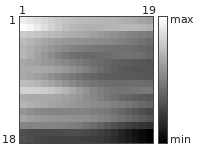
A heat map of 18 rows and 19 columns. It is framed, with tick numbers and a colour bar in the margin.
The ninth with the lowest average is the bottom right. There is an overall slope up to the top left. The middle right is the calmest part. The ninth with the highest average is the top left. Streaks run across, left to right. No lone cell stands out from its neighbours. On average the colour sits 50% of the way up the scale.
